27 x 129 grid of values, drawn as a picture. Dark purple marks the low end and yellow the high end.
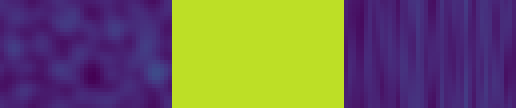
The table splits into one row of 3 panels. Panel 1,1: very low, blotchy, faint in contrast. Panel 1,2: very high, flat. Panel 1,3: very low, streaked downward, faint in contrast.
